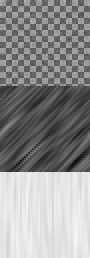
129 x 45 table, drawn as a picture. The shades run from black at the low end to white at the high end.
The table splits into 3 rows of 1 panel. Panel 1,1: middling, checkered, strong in contrast. Panel 2,1: low, slanting up to the right. Panel 3,1: very high, streaked downward, faint in contrast.
